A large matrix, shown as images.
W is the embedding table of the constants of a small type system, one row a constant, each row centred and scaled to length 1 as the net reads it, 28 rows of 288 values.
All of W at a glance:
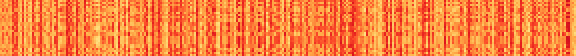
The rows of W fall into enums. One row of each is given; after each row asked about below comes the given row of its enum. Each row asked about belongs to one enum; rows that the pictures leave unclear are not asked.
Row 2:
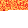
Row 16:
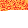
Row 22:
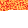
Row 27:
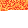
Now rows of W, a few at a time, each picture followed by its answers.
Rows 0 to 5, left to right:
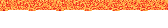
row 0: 2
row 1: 27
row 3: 27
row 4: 16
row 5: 16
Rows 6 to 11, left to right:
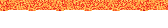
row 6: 22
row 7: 27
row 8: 2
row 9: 27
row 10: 27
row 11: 22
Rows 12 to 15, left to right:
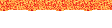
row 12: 22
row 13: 2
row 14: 2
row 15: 22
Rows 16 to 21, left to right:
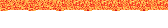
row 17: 16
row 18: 2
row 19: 2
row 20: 2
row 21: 2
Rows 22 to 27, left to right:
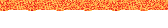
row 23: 22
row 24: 27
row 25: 16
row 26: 22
